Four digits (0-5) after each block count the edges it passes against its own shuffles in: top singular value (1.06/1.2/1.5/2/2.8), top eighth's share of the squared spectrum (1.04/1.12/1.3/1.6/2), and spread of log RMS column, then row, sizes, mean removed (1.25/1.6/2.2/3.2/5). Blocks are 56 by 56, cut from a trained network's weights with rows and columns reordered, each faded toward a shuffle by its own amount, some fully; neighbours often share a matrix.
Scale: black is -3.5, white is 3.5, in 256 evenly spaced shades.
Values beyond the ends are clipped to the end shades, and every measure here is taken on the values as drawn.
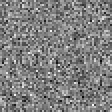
3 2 0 1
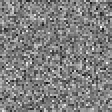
2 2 0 0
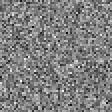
2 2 0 0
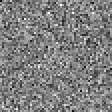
0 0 0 0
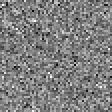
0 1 0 0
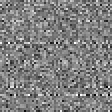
4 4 0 3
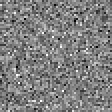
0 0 0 0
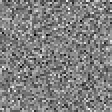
3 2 0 1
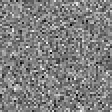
2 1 0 0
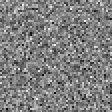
0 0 0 0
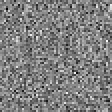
3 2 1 0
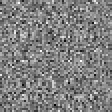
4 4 2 1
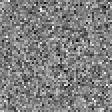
2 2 0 0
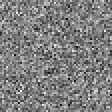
0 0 0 0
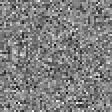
2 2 0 0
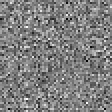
4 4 2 2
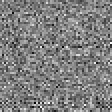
4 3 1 2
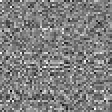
4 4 1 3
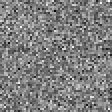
2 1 0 0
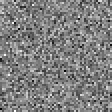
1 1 0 0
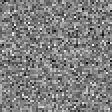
2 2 0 0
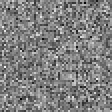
3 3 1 0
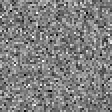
0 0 0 0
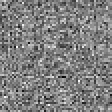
4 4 1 2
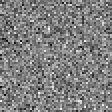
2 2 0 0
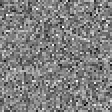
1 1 0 0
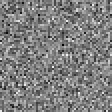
2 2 0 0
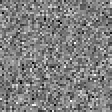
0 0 0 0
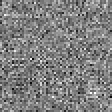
3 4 1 2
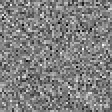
2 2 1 0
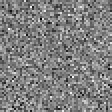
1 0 0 1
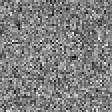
2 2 0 1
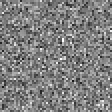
3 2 1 0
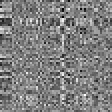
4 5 3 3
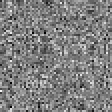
4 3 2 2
